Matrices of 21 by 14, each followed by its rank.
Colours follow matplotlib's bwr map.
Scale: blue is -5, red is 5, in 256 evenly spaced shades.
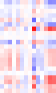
two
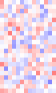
full rank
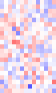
full rank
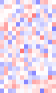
full rank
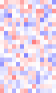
full rank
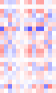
two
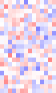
full rank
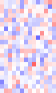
full rank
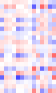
two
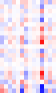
two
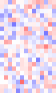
full rank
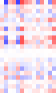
two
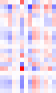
two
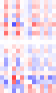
two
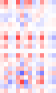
two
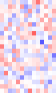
full rank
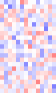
full rank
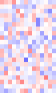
full rank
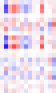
two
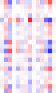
two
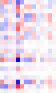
two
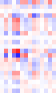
two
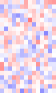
full rank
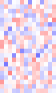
full rank
